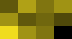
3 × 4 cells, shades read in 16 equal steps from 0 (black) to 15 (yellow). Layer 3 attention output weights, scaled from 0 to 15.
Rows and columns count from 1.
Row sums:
35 28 33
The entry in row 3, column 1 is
15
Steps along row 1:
up down up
